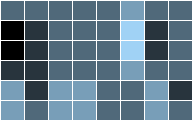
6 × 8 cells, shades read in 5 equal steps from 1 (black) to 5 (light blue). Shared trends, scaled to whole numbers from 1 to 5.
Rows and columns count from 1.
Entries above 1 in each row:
8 7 7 8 8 8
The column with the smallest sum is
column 2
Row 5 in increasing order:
2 2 3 3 4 4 4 4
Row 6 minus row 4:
2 1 1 1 0 -1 1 0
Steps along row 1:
same same same same up down same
